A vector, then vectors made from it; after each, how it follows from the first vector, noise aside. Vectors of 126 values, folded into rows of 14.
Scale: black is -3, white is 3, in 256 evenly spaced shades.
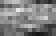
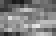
reversed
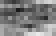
negated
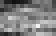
reversed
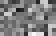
sign-scrambled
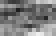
negated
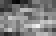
reversed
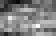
reversed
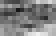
negated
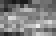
reversed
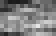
reversed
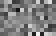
sign-scrambled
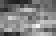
reversed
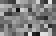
sign-scrambled
